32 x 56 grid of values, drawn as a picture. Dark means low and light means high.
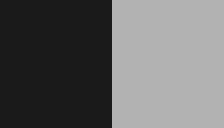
It is made of 1 by 2 panels. Panel 1,1: very low, flat. Panel 1,2: high, flat.
